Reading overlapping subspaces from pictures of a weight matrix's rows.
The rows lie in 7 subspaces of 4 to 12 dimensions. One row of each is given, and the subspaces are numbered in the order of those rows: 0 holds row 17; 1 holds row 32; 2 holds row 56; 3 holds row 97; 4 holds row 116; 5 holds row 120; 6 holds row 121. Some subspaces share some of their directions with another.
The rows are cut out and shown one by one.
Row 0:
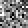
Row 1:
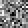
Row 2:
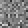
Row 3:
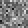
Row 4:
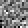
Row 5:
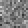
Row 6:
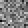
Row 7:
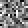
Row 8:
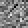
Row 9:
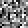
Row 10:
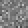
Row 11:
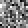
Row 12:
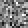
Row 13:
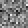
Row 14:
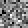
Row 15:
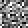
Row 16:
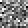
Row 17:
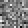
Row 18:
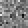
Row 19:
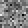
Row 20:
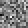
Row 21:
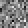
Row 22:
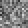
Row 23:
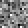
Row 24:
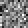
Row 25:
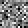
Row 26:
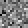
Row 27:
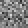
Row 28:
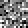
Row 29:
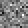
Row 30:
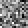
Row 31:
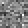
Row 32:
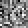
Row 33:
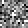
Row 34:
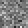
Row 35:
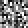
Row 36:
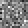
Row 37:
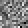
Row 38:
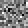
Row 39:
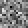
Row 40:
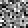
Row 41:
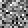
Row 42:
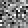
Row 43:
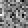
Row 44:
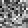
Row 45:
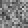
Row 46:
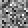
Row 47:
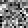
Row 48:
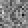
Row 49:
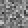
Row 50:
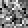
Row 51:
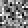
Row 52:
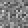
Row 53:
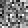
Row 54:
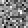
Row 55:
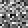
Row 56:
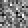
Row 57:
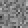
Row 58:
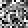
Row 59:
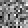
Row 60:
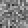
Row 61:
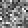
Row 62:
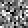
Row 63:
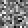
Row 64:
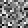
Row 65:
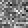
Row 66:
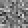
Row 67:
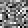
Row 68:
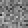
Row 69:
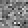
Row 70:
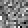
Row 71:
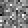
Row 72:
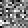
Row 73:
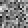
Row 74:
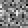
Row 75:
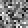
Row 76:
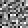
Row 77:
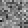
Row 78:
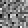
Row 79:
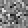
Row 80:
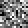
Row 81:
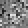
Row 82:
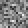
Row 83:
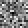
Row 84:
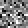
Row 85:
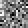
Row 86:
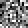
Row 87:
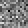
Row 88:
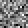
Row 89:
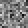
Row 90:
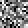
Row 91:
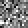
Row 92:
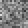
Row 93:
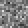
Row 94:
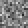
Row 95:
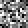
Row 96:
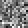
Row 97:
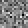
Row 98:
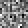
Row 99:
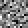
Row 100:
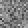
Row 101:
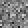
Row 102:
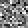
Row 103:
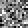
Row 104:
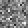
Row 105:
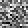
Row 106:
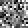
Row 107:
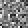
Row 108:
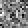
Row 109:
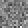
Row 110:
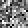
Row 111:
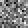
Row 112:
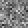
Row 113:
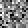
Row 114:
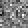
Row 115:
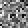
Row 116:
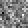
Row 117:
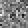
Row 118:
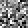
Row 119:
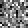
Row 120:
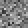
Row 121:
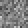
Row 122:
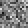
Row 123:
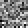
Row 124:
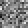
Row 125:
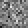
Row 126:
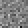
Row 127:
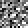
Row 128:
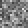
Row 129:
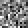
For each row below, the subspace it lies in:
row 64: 2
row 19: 6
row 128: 4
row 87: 6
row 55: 1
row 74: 0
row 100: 6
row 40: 6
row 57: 6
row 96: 3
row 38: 0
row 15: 1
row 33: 3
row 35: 2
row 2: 5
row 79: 5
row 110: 3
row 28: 0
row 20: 1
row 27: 6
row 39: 5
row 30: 6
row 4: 0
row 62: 3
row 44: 6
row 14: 2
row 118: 6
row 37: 1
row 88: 0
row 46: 3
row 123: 0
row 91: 6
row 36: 3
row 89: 4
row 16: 6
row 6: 0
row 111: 6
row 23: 3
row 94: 2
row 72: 6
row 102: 1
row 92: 1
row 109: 3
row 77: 1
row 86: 5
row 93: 3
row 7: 5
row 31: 3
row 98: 3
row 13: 0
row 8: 6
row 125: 5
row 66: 5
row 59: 1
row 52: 3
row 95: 5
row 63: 2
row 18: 6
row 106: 6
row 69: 3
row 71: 6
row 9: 3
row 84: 5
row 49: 6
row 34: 2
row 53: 5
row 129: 1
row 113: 4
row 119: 5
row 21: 1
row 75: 4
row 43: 0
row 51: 2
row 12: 3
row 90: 6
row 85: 3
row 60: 5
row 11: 5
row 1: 3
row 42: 4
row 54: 6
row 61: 4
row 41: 3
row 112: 6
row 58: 3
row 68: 1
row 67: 6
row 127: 6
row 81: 5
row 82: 5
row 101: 3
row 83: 3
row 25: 6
